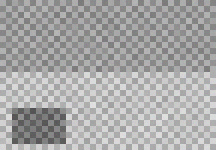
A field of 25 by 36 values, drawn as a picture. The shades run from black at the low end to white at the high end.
A horizontal seam about 50% of the way down splits the table, and the bottom part is higher. In the bottom left lies a patch that is lower than the rest. The halves do not mirror each other.
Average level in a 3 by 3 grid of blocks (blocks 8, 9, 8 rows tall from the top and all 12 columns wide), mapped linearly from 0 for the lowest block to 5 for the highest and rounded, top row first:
111 | 333 | 055
